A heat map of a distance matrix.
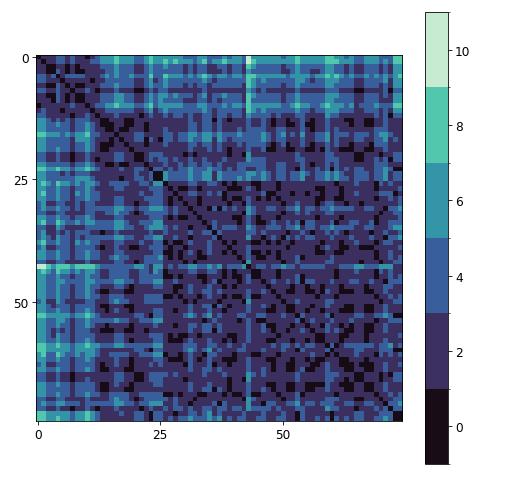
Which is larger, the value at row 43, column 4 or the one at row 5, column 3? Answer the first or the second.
the first
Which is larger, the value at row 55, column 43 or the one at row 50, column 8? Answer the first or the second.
the first
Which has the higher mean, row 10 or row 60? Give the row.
10
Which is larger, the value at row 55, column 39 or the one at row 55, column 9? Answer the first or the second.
the second
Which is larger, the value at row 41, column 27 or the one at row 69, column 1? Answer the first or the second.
the second
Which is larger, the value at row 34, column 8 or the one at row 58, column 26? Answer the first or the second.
the first
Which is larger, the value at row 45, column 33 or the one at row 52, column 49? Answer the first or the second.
the second
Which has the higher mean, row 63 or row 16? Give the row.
16
